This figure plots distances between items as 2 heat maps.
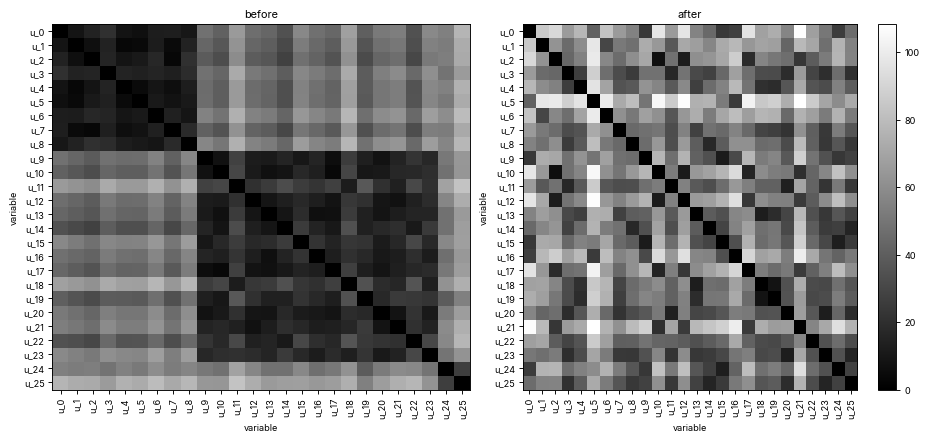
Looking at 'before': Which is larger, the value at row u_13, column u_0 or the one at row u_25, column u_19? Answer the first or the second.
the second
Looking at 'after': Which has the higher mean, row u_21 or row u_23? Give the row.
u_21
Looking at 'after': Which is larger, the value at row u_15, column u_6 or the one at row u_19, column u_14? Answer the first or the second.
the first
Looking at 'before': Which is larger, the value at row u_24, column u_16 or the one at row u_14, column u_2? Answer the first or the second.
the first
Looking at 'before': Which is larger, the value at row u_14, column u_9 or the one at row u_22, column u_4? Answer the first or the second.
the second
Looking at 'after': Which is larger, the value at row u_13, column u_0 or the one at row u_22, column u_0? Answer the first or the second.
the second
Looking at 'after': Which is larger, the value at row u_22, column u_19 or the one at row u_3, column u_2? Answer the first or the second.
the second
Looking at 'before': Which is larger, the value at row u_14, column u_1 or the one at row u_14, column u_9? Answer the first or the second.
the first
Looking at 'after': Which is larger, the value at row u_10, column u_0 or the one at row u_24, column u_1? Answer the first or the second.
the first
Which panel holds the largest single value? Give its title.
after
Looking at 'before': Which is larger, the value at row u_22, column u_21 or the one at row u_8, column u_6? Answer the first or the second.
the first
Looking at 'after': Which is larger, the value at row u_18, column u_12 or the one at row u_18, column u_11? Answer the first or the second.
the first
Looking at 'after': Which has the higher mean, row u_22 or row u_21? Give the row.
u_21
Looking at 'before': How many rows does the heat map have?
26
